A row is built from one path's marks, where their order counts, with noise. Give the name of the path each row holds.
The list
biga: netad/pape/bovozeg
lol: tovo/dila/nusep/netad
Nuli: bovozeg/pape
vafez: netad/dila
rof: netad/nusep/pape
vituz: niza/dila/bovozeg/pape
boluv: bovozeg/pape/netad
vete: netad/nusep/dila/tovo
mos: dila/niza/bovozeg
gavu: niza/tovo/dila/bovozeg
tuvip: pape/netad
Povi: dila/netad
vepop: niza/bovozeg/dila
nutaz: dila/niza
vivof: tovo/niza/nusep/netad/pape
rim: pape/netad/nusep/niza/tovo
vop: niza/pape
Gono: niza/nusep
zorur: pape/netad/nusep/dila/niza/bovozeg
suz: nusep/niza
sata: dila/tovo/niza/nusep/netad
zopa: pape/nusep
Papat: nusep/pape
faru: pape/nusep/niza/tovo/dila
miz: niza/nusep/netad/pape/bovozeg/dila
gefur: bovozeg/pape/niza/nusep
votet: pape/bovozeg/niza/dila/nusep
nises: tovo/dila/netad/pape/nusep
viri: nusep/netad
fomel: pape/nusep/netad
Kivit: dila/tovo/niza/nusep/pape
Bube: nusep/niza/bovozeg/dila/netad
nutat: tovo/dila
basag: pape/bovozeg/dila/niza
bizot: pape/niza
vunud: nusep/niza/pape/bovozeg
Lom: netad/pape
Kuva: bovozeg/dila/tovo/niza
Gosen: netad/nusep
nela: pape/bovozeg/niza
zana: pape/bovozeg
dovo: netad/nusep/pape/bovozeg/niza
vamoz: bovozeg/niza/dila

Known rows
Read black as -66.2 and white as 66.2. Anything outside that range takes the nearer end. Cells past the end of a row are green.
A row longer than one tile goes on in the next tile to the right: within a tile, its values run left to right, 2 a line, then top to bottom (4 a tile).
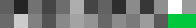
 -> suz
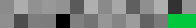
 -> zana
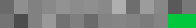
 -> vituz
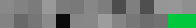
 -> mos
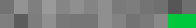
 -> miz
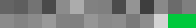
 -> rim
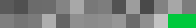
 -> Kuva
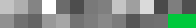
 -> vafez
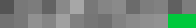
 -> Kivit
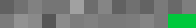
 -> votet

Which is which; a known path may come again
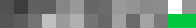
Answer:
bizot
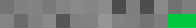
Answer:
zorur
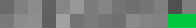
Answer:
nises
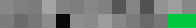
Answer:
mos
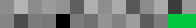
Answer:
zana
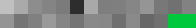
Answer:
boluv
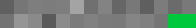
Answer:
votet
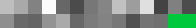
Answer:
vafez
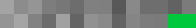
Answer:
lol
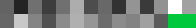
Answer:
suz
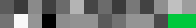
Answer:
Gono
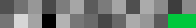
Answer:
zopa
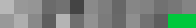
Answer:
fomel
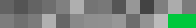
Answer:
Kuva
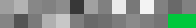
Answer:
Lom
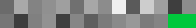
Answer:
Nuli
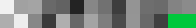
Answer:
viri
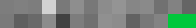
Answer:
vepop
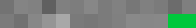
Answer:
vivof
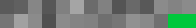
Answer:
gefur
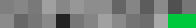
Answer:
gavu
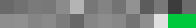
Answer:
vete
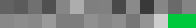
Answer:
rim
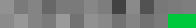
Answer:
sata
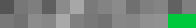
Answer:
Kivit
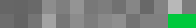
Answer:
basag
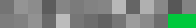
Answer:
rof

